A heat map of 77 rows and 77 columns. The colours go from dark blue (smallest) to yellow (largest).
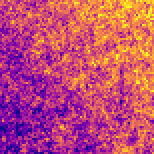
Mirror symmetry: none. Ninth with the lowest average: bottom left. Stripes: none. Histogram: bell-shaped. Slope: up to the top right. Ninth with the highest average: top right.
